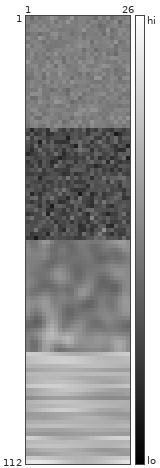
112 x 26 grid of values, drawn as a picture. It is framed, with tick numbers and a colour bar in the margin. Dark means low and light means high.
It is made of 4 by 1 panels. Panel 1,1: middling, fine-grained, faint in contrast. Panel 2,1: low, fine-grained. Panel 3,1: middling, blotchy. Panel 4,1: high, streaked across.
